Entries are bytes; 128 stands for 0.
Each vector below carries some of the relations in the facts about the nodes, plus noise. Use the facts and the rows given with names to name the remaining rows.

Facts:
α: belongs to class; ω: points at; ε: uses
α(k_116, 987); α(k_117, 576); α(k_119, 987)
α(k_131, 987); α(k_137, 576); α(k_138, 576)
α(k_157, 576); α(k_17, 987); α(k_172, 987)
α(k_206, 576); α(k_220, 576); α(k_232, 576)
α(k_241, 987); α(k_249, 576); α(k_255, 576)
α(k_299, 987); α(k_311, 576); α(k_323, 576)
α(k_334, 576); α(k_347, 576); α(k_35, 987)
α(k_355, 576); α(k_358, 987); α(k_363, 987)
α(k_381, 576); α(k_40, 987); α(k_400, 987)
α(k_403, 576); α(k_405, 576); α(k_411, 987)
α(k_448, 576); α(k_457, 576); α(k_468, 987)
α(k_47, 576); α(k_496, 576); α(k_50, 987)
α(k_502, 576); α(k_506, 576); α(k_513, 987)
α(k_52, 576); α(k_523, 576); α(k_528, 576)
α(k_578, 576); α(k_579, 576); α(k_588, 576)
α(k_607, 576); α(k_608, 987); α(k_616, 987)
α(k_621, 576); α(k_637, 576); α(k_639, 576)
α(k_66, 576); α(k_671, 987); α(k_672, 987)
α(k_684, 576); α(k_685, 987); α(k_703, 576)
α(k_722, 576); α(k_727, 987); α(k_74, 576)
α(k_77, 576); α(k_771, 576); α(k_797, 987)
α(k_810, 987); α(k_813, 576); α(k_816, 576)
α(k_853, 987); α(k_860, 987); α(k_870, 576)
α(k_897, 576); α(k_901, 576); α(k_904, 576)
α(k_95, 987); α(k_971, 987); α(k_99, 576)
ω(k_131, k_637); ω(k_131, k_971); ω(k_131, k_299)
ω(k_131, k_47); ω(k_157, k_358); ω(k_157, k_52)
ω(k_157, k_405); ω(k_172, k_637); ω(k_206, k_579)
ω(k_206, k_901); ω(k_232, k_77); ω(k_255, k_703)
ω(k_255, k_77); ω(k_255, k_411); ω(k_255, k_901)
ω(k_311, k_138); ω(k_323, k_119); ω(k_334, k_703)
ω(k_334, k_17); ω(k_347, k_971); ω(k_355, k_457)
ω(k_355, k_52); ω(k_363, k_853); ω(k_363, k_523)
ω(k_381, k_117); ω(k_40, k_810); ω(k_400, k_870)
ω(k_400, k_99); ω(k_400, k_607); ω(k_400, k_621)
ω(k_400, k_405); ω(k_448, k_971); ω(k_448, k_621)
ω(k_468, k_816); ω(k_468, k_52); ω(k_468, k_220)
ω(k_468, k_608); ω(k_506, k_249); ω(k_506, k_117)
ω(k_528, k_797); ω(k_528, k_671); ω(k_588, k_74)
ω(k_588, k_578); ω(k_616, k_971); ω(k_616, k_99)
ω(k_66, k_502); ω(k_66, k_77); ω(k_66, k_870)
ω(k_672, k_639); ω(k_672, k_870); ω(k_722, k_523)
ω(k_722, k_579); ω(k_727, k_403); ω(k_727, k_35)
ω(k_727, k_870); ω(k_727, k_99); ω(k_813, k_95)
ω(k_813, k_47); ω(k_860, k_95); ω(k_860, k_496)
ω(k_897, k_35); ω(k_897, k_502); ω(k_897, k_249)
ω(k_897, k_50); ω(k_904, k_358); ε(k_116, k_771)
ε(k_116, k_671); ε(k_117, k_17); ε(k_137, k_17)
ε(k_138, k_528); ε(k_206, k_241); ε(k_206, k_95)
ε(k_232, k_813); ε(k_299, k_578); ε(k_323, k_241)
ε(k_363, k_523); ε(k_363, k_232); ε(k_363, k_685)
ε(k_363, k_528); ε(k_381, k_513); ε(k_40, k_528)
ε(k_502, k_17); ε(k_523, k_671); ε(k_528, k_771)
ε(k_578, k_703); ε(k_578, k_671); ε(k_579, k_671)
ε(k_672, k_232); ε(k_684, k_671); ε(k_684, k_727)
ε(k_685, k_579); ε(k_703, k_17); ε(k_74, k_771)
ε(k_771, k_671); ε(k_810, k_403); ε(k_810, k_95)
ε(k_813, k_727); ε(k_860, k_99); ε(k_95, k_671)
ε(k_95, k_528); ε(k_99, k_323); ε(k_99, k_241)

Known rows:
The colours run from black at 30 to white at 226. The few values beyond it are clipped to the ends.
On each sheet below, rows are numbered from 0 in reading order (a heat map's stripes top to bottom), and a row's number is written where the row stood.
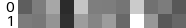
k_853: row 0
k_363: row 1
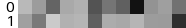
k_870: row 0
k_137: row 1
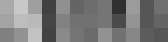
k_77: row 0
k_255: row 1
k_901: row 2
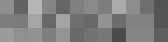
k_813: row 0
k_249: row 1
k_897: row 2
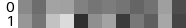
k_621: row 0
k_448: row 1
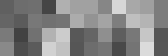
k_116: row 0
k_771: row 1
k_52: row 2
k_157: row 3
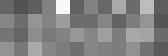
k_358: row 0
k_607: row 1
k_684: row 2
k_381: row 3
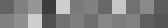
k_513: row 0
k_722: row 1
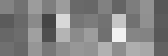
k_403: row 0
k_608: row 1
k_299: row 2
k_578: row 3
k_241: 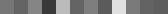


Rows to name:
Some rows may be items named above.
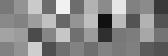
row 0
k_17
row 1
k_616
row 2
k_727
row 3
k_722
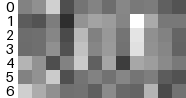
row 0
k_722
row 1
k_95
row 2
k_685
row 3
k_685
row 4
k_672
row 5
k_722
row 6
k_232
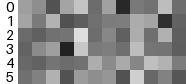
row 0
k_400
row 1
k_206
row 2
k_468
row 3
k_411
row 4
k_771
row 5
k_172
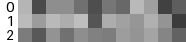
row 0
k_323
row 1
k_502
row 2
k_74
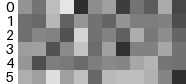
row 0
k_448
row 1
k_496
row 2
k_35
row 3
k_727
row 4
k_528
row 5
k_703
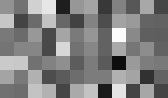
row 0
k_347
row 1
k_99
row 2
k_860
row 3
k_35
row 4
k_66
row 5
k_206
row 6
k_971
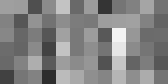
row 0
k_727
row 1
k_74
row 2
k_40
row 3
k_810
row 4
k_172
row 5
k_671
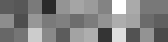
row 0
k_95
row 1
k_138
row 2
k_131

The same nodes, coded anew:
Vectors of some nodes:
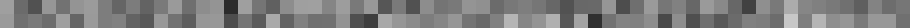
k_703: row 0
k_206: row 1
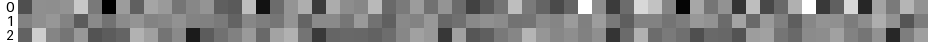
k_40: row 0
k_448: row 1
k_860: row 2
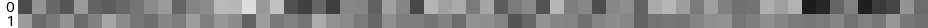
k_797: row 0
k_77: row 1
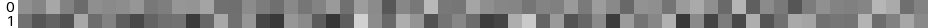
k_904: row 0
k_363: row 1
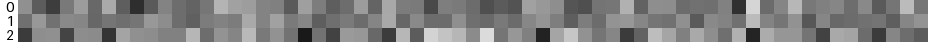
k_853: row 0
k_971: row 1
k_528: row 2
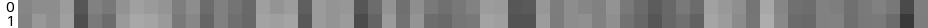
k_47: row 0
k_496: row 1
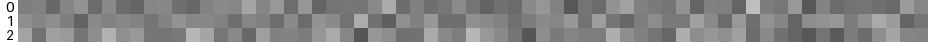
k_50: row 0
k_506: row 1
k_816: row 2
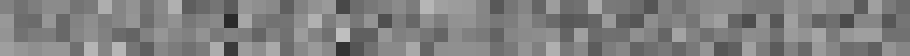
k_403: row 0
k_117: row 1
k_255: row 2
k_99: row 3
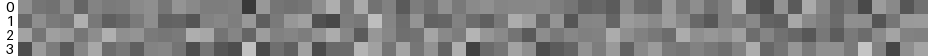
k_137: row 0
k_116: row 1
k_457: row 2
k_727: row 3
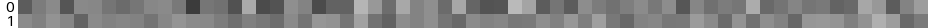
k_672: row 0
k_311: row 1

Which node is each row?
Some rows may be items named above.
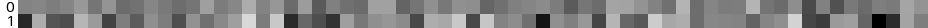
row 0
k_358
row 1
k_671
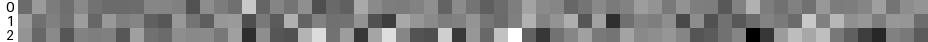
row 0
k_400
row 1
k_206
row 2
k_578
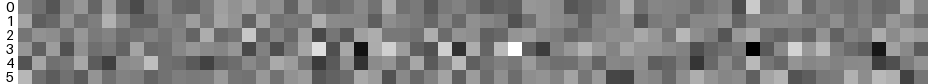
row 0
k_411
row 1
k_901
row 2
k_468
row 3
k_74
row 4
k_95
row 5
k_381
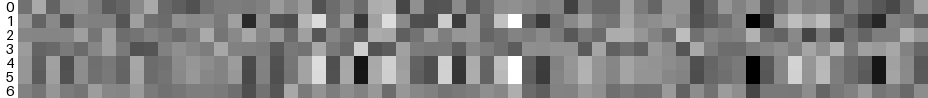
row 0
k_299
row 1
k_578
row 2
k_608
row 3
k_722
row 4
k_74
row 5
k_74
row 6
k_684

